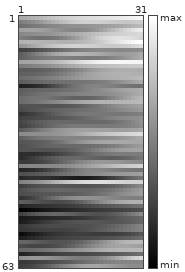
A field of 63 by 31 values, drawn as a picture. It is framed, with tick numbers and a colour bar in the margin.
Ninth with the highest average: top right. Ninth with the lowest average: bottom left. Grain: streaks across. Slope: up to the top right.
